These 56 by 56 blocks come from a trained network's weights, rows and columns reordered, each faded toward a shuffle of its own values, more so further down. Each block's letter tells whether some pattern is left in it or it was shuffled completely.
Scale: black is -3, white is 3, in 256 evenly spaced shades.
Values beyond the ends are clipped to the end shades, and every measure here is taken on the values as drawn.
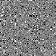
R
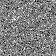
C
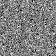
C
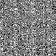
R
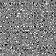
R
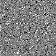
R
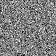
C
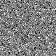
C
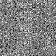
R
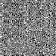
R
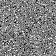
C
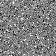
C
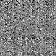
R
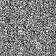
R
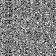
R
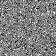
C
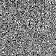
R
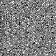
R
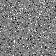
C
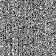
R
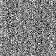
R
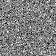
C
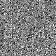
R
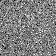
C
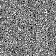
R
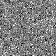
R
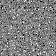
C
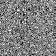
R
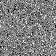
C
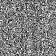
R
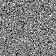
C
